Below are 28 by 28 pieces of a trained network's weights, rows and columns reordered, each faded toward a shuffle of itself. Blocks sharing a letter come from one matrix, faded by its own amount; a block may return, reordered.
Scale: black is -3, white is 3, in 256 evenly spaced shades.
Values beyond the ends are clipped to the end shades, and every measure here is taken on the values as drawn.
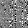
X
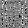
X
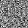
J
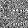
J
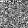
J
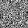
J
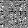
X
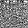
J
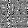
X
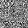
J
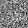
J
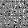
X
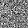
J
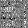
X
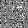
X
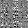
X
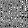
X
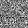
J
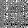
X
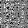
X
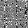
X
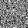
J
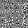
X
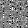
X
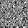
J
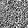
J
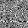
J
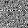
J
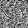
J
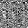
J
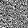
J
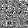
X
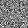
J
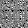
X
